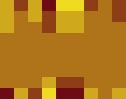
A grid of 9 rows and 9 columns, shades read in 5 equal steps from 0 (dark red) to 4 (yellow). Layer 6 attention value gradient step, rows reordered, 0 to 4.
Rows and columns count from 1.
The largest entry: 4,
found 3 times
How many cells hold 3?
13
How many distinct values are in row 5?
1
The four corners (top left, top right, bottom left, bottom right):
3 1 0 3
